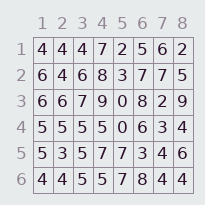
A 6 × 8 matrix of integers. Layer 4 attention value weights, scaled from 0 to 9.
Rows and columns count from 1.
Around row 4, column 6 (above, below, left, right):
8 3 0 3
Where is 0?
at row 3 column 5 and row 4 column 5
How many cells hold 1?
0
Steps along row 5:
down up up same down up up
